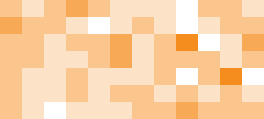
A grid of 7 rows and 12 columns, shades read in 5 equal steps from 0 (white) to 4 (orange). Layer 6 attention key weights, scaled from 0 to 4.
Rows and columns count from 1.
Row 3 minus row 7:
0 1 1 1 1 2 -1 0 1 -2 -1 1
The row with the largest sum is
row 3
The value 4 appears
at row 3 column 9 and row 5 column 11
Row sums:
18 17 23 21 17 18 19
